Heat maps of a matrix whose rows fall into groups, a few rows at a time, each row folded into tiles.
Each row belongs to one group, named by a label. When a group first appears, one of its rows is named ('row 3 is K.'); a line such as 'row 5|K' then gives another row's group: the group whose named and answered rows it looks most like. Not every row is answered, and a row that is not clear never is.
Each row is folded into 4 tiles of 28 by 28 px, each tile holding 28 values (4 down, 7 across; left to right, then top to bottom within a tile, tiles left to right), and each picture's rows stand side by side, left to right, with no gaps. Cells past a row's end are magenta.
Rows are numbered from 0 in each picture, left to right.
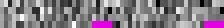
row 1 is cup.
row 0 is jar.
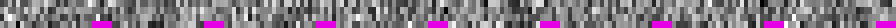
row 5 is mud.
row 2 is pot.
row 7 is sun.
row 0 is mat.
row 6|mud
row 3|jar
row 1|cup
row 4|jar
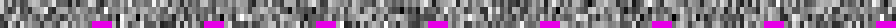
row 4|jar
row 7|mat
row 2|mud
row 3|mud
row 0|mat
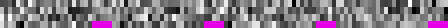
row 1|mud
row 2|pot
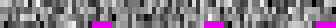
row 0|mud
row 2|cup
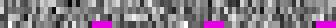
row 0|mat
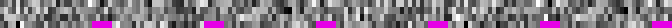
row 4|mat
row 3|pot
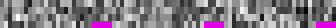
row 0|mud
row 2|mud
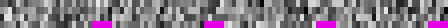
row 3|jar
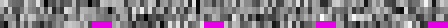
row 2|sun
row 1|sun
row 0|cup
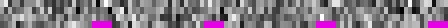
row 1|pot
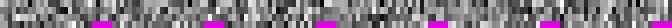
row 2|cup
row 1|mat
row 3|sun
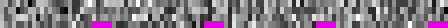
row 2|pot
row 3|jar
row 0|jar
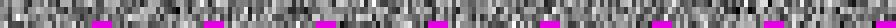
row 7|mat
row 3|mud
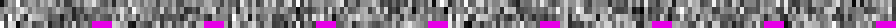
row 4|mat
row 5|mud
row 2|pot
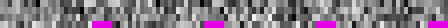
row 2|pot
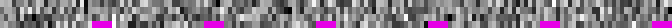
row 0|sun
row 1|mat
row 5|jar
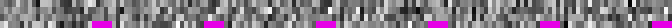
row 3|pot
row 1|mat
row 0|jar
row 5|pot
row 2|mat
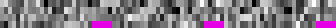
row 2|jar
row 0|cup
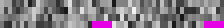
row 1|sun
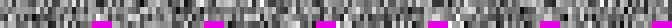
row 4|sun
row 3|sun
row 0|sun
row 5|sun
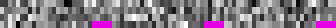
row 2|jar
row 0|mat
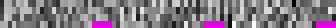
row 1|pot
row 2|mat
